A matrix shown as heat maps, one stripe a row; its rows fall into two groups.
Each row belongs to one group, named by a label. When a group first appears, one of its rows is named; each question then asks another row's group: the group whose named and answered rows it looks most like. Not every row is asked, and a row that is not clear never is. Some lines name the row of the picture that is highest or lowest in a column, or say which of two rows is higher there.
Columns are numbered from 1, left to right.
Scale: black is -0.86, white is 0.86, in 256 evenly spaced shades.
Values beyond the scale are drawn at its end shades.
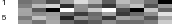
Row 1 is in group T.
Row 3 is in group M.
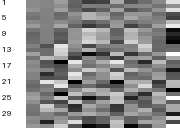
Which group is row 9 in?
T
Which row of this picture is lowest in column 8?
32
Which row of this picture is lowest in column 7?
21
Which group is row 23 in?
T
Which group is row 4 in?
T
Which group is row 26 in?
M
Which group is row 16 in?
M
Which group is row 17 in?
M
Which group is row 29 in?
T
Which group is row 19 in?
M
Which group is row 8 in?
T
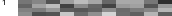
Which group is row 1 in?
T
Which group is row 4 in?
M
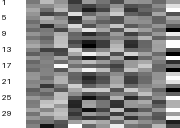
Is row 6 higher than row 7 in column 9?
Yes
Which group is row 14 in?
T
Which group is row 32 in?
M
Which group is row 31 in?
T
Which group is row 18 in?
T
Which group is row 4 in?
M
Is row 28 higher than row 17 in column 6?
No
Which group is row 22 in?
M
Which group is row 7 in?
M
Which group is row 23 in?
T
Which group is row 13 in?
M
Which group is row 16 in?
T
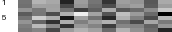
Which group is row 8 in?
T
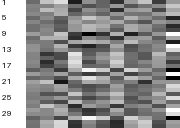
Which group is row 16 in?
M
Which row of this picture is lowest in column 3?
21
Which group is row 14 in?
M
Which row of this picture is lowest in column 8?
9
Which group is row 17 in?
M
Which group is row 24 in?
M
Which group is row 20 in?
T
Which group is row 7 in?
T
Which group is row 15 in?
M
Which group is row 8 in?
T
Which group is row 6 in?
M
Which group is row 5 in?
T
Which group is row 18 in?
T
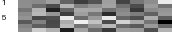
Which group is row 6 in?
T
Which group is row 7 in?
M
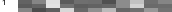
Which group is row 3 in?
M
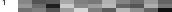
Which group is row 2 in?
M
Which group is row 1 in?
M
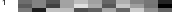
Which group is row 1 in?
T
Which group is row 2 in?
T
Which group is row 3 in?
M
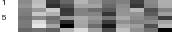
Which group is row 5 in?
T
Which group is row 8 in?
T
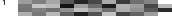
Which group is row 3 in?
T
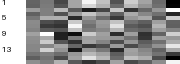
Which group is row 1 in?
T
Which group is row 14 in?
T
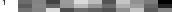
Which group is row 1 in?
T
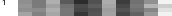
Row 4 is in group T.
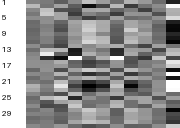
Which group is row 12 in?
M
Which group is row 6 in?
T
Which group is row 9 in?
T
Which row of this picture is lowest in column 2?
15
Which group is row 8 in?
T
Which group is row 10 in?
T
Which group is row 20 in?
T
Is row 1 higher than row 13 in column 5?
Yes
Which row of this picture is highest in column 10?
15
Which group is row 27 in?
M
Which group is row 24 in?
M
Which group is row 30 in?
T
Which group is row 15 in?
M
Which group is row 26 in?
M
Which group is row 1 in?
T
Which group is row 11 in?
T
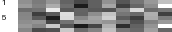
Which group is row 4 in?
M
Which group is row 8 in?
M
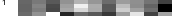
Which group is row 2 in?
T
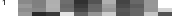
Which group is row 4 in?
M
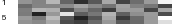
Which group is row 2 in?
T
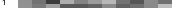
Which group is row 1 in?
M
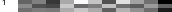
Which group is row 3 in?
T
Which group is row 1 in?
T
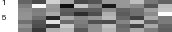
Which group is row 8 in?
M
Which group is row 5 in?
M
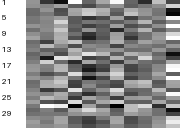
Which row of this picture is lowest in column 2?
15
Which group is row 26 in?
M
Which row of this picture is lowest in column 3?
1
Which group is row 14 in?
T
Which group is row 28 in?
T
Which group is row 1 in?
M
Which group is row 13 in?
M
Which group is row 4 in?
T
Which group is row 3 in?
T
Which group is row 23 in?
M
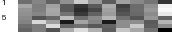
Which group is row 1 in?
T
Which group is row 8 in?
T
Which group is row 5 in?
M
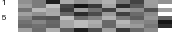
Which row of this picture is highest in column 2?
3
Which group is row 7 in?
T
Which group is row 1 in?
M
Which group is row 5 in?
M
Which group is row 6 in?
T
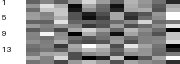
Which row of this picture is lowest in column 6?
15
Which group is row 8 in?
T
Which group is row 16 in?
T
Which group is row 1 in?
T
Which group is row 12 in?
T
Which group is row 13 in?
T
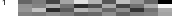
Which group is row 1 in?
T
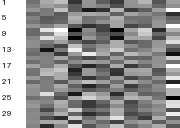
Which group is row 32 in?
M
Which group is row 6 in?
M
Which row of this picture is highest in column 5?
14
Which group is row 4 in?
T
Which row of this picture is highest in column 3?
8
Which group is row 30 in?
M
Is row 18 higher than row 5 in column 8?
Yes
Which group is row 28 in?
M
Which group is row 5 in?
M
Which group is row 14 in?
T
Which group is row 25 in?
T
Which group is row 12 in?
M
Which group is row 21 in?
T
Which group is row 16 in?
T
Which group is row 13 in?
M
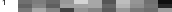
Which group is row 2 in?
T
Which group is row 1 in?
T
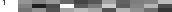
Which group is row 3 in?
T
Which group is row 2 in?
M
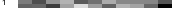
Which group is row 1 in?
M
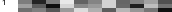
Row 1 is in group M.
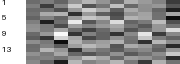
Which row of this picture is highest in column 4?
6
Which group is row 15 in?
T
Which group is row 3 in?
T
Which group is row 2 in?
M
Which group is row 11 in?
M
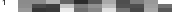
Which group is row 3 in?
M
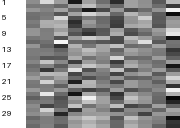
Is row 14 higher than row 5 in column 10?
Yes
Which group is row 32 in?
T
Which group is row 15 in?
M
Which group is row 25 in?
T
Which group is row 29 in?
M
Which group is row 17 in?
T
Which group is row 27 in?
M
